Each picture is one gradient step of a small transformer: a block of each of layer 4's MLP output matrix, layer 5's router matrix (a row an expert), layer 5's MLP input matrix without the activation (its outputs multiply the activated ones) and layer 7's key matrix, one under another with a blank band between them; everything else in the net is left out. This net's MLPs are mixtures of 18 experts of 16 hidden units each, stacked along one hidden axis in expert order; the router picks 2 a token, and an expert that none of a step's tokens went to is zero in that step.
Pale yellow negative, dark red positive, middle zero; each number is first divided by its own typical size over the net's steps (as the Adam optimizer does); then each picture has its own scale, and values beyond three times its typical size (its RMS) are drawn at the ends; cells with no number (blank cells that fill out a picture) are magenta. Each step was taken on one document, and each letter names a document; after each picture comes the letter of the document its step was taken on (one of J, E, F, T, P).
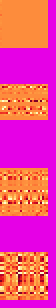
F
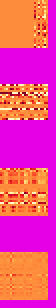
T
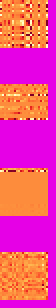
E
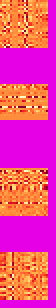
F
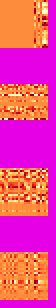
T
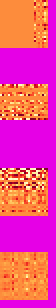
T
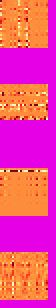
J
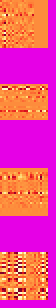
F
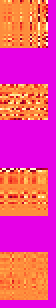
T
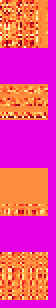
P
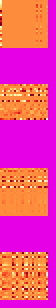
E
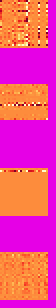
J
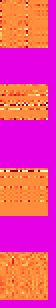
J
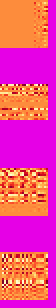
T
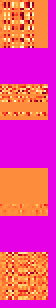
F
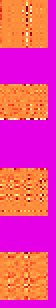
E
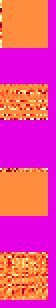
E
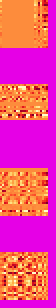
F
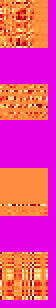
P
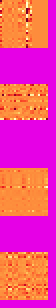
E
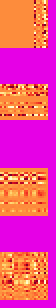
T
